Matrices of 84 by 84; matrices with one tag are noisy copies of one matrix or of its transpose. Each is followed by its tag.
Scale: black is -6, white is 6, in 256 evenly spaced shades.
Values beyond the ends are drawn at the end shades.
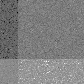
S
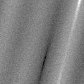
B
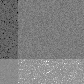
S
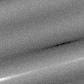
B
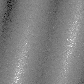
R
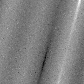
B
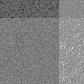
S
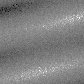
R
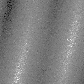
R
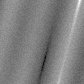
B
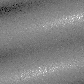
R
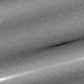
B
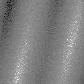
R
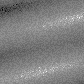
R
